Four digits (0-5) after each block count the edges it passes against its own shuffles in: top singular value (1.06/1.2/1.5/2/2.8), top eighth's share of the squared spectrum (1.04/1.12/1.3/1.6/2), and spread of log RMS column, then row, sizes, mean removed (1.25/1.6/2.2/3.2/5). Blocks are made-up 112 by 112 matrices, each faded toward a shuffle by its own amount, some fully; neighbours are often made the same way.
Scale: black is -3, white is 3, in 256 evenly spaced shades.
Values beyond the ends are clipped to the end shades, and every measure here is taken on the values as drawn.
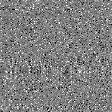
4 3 1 2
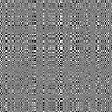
5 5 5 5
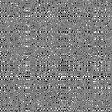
5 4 3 3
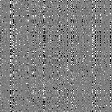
5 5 4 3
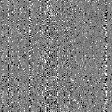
4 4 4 2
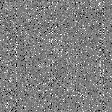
3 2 2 1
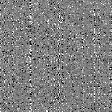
4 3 3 1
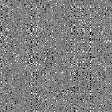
4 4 3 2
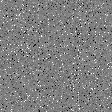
2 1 0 0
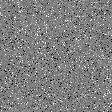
1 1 1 0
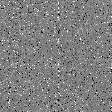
3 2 1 0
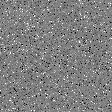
0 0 0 0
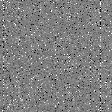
3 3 2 0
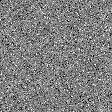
0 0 0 0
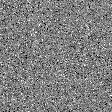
0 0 0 0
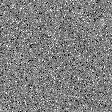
0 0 0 0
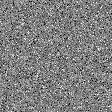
0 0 0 0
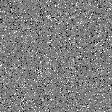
3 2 0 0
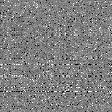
4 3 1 2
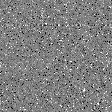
2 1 0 0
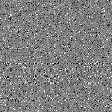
4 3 1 2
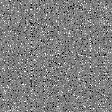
4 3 2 1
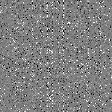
4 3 2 1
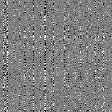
5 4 4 2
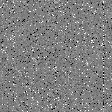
3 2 1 0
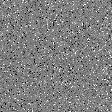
2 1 1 0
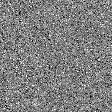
0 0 1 0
